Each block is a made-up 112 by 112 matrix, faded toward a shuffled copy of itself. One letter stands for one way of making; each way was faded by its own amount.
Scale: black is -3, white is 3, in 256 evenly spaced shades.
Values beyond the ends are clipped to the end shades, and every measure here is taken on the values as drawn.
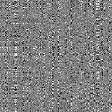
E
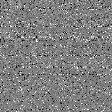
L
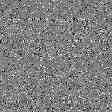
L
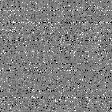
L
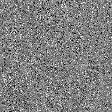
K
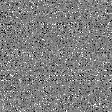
L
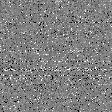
L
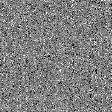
K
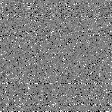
L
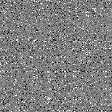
L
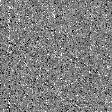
K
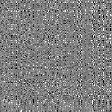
E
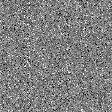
K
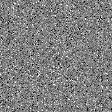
K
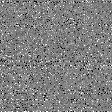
L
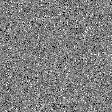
K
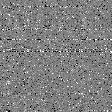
L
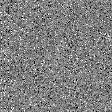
K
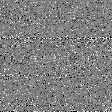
L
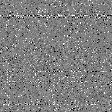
L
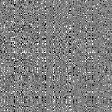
E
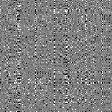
E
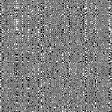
E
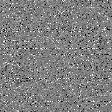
L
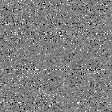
L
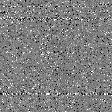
L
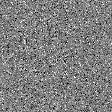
K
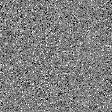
K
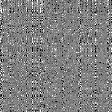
E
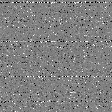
L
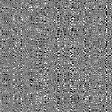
E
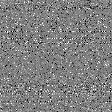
L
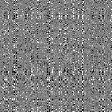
E
